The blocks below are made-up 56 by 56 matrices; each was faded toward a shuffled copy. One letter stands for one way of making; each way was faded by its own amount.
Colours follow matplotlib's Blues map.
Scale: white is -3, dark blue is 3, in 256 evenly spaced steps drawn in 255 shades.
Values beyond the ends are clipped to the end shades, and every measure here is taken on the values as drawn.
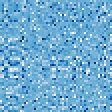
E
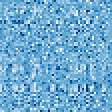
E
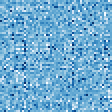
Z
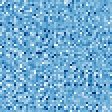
Z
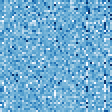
Z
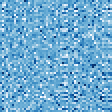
E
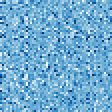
Z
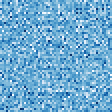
Z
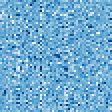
Z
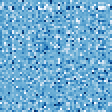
E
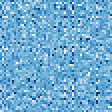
Z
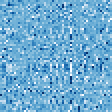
E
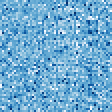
Z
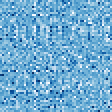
E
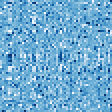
E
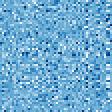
E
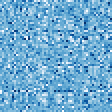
E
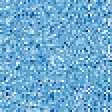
Z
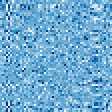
E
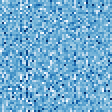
Z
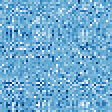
E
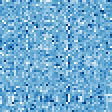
Z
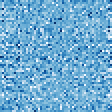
Z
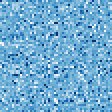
Z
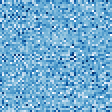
E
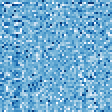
Z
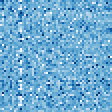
Z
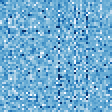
Z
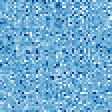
Z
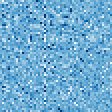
Z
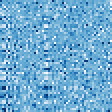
E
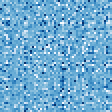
E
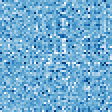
Z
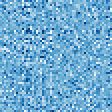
Z
